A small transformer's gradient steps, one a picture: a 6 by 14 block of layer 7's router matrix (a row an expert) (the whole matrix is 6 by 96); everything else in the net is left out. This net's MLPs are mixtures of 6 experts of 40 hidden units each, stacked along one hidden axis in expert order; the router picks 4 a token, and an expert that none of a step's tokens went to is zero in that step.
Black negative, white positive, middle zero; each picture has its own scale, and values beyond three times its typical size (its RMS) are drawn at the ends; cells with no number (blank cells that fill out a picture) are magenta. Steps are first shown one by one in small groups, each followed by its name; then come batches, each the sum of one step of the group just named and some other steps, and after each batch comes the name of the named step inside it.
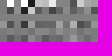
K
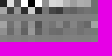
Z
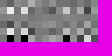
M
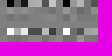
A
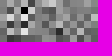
K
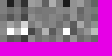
A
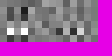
K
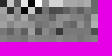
Z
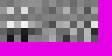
M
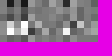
A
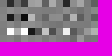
A
